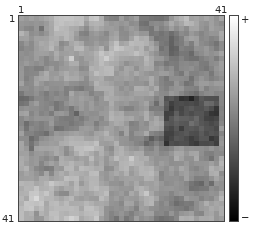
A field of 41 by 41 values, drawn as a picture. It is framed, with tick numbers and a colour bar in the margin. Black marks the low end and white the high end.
Odd patch: lower, in the middle right. Average level on the scale: 60%. Stripes: none. Ninth with the lowest average: middle right. Roughest part: middle right. Ninth with the highest average: bottom left. Grain: blotchy.
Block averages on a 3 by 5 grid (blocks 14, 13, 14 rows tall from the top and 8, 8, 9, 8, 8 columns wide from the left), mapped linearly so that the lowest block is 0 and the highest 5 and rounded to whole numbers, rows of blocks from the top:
4 4 4 3 3 / 3 3 4 1 0 / 5 5 4 3 3
